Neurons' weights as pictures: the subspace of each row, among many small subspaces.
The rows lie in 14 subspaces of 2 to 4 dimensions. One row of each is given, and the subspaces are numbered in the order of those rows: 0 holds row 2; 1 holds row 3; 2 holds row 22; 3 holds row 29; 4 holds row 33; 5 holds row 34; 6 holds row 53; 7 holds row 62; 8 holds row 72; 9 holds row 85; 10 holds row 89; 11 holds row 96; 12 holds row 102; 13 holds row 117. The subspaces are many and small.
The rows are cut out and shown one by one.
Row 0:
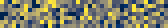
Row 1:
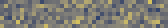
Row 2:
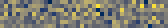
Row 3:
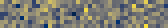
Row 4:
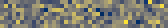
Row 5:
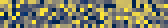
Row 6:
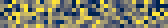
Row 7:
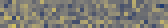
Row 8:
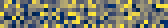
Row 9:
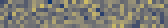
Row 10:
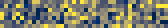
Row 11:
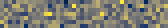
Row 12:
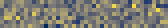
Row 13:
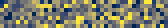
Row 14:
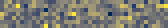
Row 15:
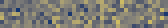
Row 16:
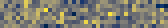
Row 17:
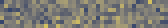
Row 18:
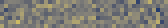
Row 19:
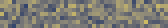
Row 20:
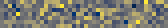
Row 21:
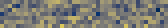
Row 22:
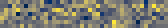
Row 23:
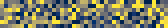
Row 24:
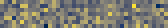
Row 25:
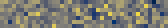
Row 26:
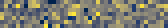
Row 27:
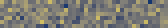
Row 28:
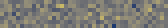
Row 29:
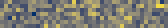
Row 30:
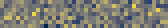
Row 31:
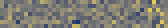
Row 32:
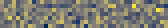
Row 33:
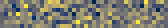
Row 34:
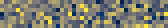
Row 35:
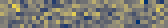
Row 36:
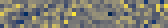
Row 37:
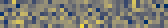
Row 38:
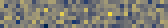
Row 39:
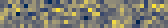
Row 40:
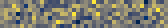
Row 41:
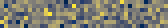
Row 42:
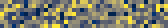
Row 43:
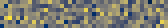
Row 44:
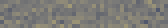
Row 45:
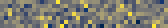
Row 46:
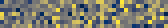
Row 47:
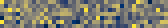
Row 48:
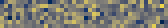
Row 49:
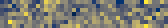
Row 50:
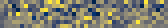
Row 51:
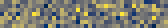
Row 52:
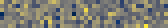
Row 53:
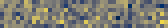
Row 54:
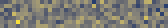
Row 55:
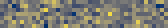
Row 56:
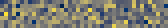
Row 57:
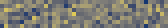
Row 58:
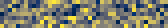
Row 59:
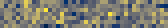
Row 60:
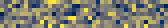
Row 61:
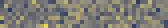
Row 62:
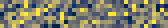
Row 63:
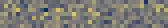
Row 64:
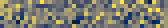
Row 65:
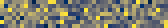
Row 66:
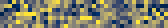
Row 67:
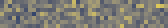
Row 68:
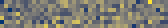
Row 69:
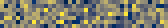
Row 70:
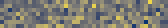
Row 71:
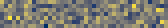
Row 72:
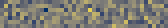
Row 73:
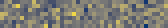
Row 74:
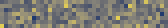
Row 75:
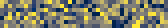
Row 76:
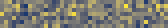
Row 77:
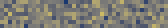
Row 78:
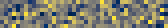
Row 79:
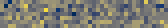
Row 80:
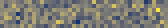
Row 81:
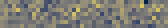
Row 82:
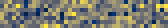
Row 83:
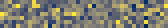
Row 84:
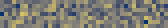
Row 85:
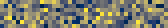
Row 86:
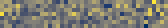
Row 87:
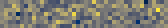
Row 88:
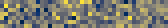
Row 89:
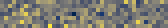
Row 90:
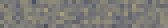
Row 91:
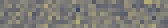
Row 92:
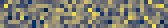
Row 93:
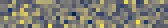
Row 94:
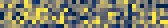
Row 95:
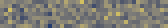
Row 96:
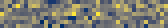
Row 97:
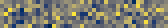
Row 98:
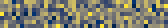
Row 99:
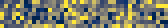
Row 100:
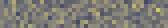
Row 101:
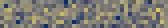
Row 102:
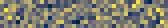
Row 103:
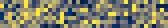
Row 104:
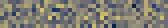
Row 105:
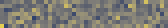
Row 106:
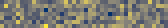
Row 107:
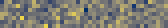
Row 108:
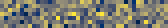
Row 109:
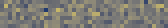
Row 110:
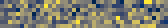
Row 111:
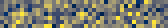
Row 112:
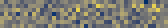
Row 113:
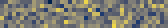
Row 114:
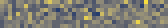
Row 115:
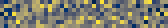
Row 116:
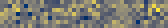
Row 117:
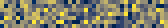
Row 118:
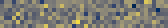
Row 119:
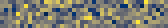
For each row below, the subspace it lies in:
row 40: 4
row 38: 13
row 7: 8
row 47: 5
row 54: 3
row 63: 8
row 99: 6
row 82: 7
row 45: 10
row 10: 6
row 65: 11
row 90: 13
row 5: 8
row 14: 13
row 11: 10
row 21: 11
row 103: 7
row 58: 11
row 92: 8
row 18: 12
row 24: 9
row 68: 5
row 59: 7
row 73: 1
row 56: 8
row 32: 12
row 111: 10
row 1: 9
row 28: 3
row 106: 13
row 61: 11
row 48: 12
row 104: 3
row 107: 1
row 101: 13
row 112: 0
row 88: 10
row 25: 0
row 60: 11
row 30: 2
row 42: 7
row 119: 12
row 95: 10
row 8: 4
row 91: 0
